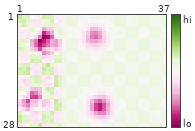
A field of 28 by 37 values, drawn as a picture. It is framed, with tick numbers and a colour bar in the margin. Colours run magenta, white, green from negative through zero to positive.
Dips: four. Seam: vertical, 30% of the way across, the right part calmer. Lone odd cells: none. Histogram: skewed, a long tail of low values.
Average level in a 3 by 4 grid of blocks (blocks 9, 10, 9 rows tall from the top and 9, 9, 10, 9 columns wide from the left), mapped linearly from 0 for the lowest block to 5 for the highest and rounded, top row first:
0 3 2 5 / 4 5 5 5 / 1 4 0 5
